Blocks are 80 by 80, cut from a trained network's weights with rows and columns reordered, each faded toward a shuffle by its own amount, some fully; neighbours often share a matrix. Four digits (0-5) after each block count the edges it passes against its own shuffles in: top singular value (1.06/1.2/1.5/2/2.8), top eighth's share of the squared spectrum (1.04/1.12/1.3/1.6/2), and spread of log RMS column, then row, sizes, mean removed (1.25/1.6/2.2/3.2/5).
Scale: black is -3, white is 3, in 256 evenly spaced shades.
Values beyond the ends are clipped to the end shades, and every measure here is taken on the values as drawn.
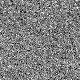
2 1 0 0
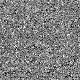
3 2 0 1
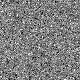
1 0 0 0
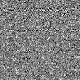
4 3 0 2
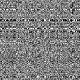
4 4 2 3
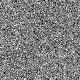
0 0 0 0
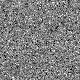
0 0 0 0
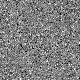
0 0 0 0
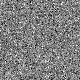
1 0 0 0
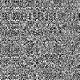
4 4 2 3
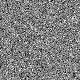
1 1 0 0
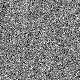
0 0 0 0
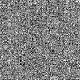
3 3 1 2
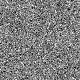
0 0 0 0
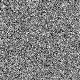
1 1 0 0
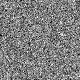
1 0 0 0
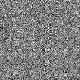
3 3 1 1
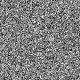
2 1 0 0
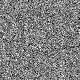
1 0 0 0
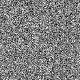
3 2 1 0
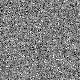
2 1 0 0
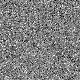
2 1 0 0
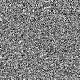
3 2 0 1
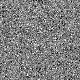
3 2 0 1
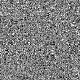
3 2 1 2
